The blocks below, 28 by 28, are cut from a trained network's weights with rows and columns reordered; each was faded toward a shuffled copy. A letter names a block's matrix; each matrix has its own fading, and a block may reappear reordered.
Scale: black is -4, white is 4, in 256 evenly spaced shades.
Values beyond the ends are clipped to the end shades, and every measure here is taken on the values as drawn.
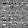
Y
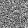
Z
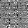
Y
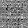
Y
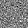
Z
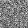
Z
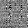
Y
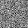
Z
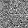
Z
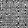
Y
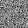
Z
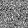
Z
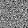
Z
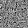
Z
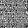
Y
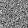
Z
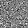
Z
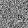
Z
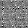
Y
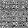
Y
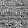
Y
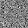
Z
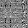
Y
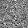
Z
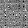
Y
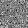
Z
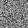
Z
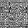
Y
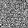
Z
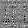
Y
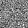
Z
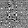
Y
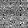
Y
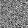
Z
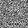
Z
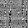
Y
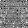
Y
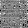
Y
